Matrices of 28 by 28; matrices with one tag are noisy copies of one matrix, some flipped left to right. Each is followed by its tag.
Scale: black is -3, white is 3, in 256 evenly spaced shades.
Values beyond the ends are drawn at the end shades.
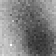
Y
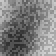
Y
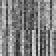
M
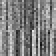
M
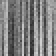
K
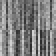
M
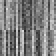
M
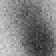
Y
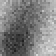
Y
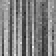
K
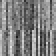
M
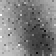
Y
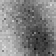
Y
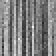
K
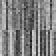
M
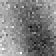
Y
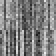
M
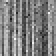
K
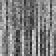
M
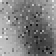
Y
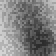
Y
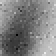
Y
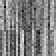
M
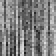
M
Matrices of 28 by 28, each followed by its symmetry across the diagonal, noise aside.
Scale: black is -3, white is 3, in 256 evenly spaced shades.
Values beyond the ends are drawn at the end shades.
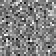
neither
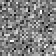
symmetric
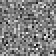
antisymmetric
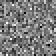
neither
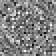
symmetric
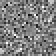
symmetric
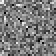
symmetric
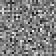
antisymmetric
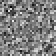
symmetric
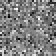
antisymmetric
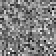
antisymmetric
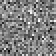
neither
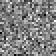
neither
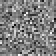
antisymmetric
